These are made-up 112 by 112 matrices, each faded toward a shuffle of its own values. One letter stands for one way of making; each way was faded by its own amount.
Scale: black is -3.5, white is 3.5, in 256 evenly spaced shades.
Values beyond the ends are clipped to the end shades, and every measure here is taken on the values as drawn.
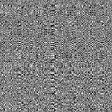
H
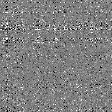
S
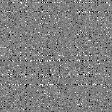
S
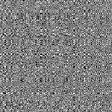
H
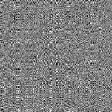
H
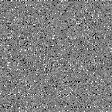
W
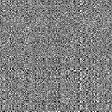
H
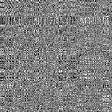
H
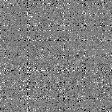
S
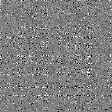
S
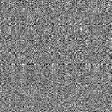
H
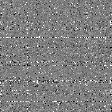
S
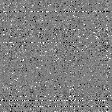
S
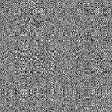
H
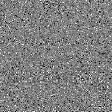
W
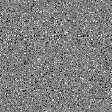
W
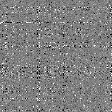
S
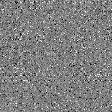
W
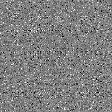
W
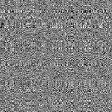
H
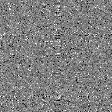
W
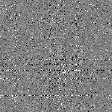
S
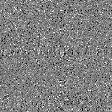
W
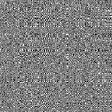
H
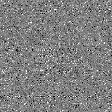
W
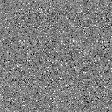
W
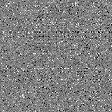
W
